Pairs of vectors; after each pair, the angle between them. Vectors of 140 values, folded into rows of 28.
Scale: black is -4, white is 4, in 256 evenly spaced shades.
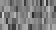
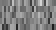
partly opposed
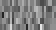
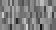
nearly opposite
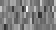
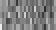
partly aligned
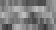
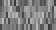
orthogonal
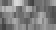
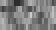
nearly opposite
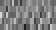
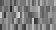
partly aligned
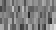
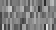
orthogonal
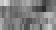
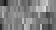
nearly opposite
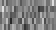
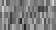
nearly parallel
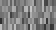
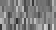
partly opposed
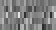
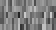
nearly opposite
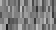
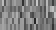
orthogonal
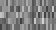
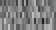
partly opposed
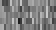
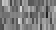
nearly opposite
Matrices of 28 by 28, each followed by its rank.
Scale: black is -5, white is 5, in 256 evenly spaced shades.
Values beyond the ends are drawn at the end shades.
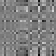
two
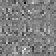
five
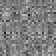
five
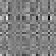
two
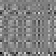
two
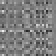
two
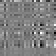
two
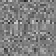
five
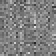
five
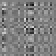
two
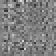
five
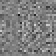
five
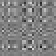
two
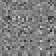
five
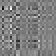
two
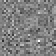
five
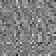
five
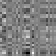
two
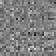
five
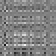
two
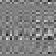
two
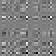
two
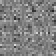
five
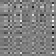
two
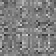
five
